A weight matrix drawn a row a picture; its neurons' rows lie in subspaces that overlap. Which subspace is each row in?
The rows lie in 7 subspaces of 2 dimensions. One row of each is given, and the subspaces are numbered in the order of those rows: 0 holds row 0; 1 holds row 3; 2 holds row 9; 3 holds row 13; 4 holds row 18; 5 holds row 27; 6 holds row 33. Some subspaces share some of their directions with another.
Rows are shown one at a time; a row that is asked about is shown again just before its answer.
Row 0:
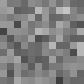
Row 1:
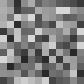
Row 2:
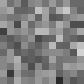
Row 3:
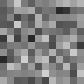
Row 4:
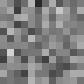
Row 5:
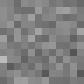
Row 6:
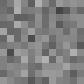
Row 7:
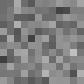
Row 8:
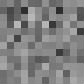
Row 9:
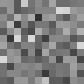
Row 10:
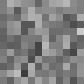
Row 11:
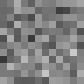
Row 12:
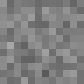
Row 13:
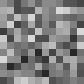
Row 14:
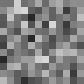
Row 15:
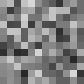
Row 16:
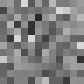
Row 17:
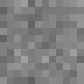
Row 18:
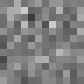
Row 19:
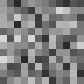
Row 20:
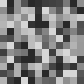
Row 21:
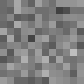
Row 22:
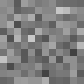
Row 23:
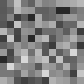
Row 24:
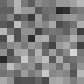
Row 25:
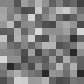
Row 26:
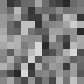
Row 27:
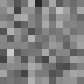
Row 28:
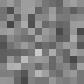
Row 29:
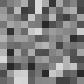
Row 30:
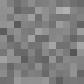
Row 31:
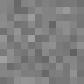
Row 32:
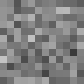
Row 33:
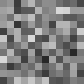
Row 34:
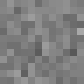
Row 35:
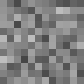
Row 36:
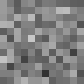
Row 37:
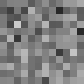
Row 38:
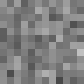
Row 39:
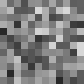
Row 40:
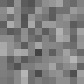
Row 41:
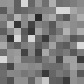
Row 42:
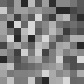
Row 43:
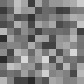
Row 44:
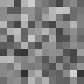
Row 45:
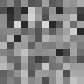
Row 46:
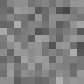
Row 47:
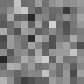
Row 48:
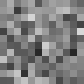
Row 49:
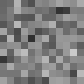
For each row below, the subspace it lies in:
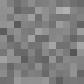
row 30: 0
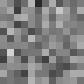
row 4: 5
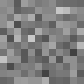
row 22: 2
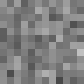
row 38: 0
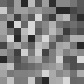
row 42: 2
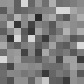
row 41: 2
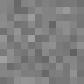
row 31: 4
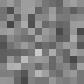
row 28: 3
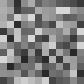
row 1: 6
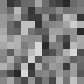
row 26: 1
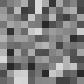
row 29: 5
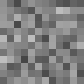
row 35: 1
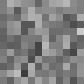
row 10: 1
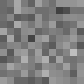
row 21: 5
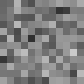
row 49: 3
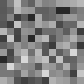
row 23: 6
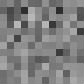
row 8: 4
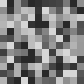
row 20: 6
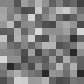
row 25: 5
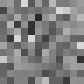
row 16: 2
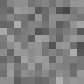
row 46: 0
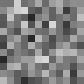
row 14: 4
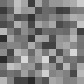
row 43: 2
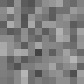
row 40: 3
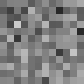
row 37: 4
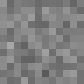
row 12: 6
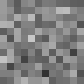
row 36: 6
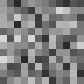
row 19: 1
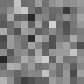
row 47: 4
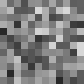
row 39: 0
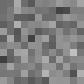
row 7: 3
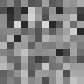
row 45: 4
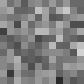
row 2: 0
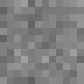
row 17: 2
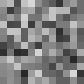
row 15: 3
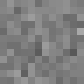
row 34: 1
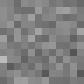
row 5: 5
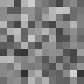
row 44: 3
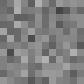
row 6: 5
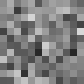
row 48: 1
